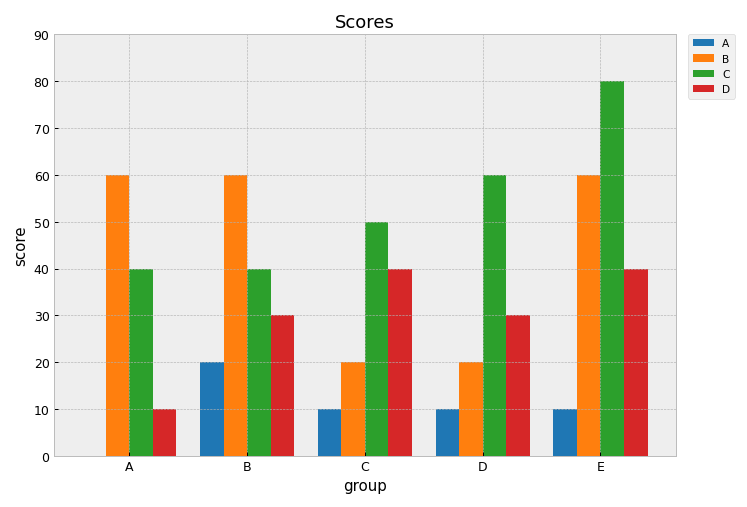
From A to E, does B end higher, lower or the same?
the same
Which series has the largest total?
C
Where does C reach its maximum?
E
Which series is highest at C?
C
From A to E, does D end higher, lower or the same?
higher
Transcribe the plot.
Title: Scores
x-axis: group, ticks A B C D E
y-axis: score, ticks 0 10 20 30 40 50 60 70 80 90
Legend: A, B, C, D
Values:
A: 0 20 10 10 10
B: 60 60 20 20 60
C: 40 40 50 60 80
D: 10 30 40 30 40
